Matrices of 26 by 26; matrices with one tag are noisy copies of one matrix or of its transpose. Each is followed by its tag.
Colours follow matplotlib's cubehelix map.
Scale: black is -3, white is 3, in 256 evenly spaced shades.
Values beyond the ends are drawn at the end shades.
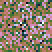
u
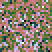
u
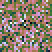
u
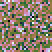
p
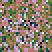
u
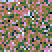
p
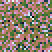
p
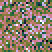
u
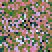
u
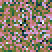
u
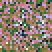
u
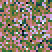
u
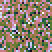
p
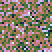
p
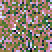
p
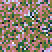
p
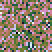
p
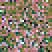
u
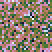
p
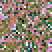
p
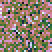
p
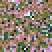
p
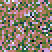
p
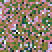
p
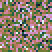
u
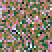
p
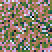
p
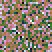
p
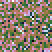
p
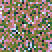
p
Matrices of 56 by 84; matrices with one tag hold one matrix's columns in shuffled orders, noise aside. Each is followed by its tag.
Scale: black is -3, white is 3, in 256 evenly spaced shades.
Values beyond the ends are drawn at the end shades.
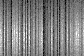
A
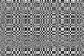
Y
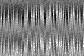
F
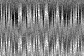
F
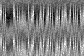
F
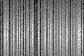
A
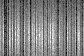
A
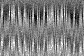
F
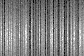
A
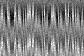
F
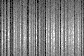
A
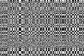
Y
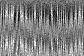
F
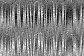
F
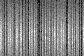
A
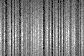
A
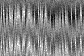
F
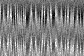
F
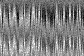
F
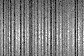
A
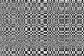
Y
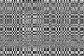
Y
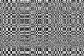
Y
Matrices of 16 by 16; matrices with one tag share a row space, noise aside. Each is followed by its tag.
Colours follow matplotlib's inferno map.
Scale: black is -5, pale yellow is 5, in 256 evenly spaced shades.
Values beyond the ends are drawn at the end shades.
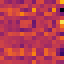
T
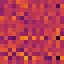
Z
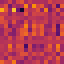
Z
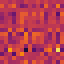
Z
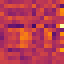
T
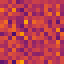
Z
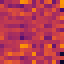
T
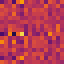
Z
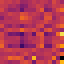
T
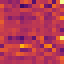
T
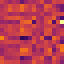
T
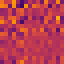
Z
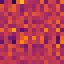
Z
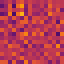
Z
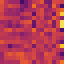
T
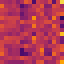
T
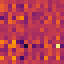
Z
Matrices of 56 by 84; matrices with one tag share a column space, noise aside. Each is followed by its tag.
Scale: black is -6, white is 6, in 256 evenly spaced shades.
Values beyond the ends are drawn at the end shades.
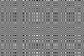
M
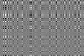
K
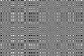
M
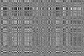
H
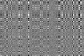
K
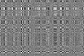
H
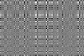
K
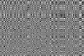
K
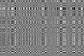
H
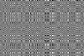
M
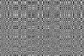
K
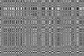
H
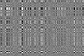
H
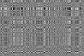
H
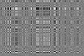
H
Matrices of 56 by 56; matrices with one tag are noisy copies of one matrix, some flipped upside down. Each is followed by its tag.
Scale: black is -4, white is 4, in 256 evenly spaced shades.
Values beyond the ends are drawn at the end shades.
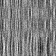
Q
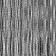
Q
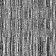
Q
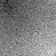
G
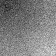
G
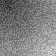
G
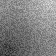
G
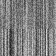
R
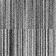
R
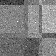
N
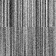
R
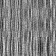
Q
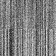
R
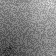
G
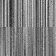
R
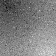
G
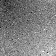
G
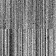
R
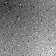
G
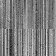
R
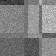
N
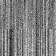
R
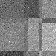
N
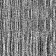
Q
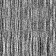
Q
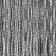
Q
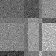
N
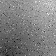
G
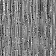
Q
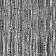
Q
